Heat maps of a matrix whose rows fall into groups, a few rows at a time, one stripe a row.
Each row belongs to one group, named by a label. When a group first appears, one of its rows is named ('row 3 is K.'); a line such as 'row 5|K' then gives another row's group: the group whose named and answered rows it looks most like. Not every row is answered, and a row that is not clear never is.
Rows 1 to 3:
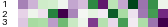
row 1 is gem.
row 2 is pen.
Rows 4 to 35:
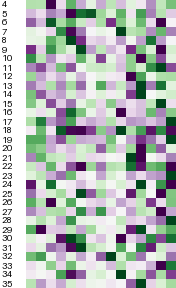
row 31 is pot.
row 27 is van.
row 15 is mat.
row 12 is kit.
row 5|pot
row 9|van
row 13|gem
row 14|kit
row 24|gem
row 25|van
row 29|kit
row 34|pen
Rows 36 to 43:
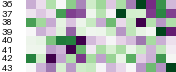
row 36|gem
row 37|pen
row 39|mat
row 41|pot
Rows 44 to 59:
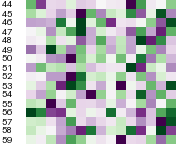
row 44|kit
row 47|van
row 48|gem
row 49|van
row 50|pot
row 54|gem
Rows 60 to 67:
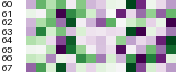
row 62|gem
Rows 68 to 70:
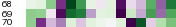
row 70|kit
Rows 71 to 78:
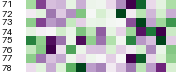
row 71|kit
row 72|pot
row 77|kit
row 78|van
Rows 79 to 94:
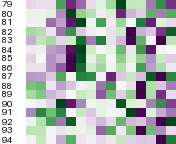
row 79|pen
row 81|pot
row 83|van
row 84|pot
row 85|pot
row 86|pot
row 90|pen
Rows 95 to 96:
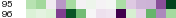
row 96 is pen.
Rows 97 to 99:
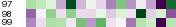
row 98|gem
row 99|van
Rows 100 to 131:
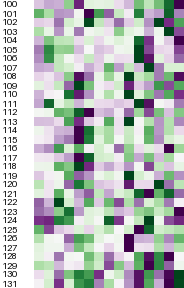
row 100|mat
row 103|mat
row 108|pen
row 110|pen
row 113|pen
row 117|pot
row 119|pen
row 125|kit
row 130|van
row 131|van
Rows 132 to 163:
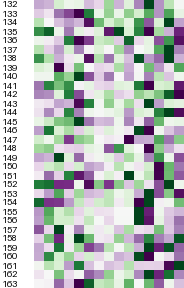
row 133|pot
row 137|mat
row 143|pot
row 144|mat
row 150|gem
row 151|pen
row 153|gem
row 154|kit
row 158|van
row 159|gem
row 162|gem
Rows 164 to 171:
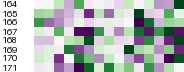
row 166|kit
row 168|van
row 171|pot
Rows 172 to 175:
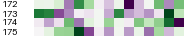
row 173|mat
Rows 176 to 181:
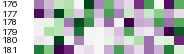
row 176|van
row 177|van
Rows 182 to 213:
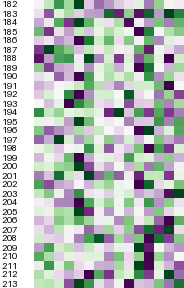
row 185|kit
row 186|pot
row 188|van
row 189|kit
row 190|pot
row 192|pen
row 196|kit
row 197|van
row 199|pen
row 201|van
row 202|kit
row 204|pot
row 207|gem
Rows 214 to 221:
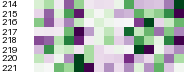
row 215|mat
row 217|pen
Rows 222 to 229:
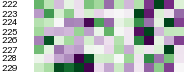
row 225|kit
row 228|pot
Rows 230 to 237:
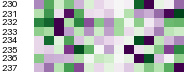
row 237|mat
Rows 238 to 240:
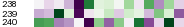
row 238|pot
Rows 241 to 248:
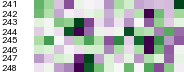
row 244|pen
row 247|van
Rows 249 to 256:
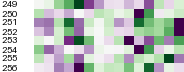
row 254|kit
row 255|mat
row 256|pot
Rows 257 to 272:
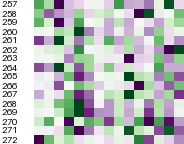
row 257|mat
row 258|kit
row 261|van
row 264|van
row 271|pen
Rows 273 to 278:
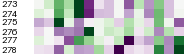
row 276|pot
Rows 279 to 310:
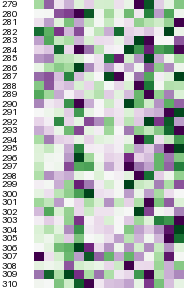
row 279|kit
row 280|pot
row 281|mat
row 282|mat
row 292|gem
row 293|mat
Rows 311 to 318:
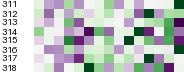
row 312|kit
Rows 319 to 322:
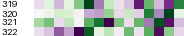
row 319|van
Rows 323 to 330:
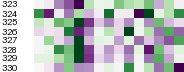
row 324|kit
